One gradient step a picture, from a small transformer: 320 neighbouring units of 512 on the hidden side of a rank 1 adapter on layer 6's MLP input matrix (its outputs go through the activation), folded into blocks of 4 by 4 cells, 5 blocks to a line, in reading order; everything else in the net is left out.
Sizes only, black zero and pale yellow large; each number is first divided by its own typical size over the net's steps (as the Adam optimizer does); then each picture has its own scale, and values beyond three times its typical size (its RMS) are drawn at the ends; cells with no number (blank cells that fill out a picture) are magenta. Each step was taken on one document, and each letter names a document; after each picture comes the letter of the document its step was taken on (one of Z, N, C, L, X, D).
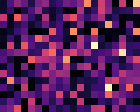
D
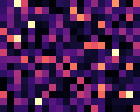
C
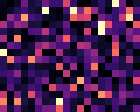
C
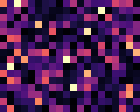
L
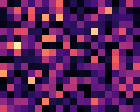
D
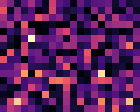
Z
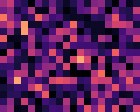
Z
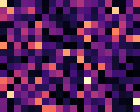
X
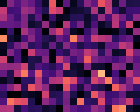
Z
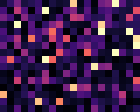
C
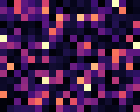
C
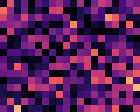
Z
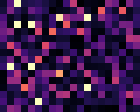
L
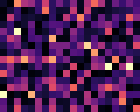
C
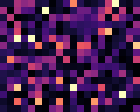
C
